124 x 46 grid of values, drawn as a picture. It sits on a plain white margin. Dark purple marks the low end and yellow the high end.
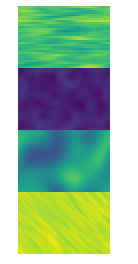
It is made of 4 by 1 panels. Panel 1,1: high, streaked across. Panel 2,1: very low, blotchy, faint in contrast. Panel 3,1: middling, smooth, strong in contrast. Panel 4,1: very high, slanting down to the right, faint in contrast.
